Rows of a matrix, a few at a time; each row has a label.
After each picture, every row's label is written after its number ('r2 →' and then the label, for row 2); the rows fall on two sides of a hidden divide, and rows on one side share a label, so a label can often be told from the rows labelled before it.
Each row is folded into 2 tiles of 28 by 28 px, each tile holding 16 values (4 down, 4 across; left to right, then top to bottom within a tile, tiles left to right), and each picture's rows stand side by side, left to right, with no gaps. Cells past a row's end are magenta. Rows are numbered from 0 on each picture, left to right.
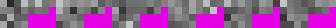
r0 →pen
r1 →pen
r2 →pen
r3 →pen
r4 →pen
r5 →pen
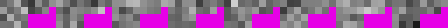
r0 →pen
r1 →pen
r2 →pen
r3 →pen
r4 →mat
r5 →pen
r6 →pen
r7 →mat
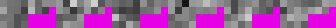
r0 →mat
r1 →pen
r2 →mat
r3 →pen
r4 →pen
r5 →pen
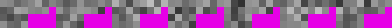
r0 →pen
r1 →pen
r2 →pen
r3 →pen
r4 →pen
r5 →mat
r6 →pen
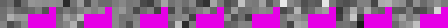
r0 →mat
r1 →pen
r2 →mat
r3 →mat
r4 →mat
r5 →pen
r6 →mat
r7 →pen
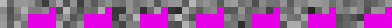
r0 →pen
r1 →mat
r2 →pen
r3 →pen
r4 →mat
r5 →pen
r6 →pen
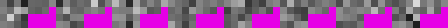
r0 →mat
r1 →mat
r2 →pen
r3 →mat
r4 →mat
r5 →mat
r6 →mat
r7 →pen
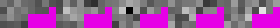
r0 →mat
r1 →mat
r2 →mat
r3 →pen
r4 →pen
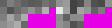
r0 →pen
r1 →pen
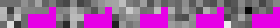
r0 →pen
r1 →pen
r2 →pen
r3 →pen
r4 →mat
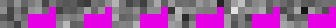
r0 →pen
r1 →mat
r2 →pen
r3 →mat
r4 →mat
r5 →mat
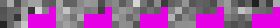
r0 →pen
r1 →pen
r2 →pen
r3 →mat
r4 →pen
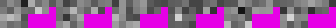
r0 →mat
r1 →pen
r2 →mat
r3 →mat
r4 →mat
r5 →mat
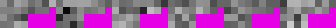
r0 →pen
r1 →pen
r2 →pen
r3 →mat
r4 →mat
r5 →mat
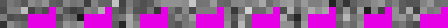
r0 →mat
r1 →mat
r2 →pen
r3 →pen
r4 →pen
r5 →mat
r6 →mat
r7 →pen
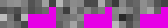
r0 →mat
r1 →pen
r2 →mat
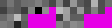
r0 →mat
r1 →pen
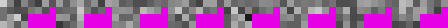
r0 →mat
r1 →pen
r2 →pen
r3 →mat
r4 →mat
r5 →pen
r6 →mat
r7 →mat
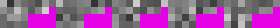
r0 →pen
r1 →pen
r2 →pen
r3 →pen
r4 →pen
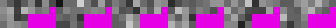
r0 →mat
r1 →mat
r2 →pen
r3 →mat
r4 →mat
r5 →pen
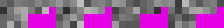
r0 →pen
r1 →pen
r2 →mat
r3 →pen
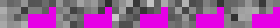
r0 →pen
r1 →mat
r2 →mat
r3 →mat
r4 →pen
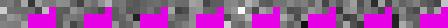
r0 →pen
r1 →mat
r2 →mat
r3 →pen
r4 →pen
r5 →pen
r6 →mat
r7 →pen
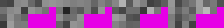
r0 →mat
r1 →pen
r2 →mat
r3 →pen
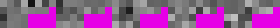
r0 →pen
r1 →mat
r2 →pen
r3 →mat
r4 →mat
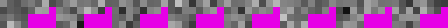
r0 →mat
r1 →mat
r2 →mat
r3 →mat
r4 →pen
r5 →mat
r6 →pen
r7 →pen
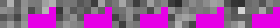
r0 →pen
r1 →mat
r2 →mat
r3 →pen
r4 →pen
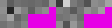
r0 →pen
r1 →mat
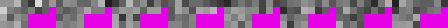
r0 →pen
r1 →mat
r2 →mat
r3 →mat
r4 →mat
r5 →mat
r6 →mat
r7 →mat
